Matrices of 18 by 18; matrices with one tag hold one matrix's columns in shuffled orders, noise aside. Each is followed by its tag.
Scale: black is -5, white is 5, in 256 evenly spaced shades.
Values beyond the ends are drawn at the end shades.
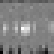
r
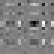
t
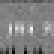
r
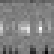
r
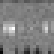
r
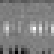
r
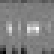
r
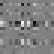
t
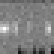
r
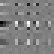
t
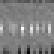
r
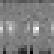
r
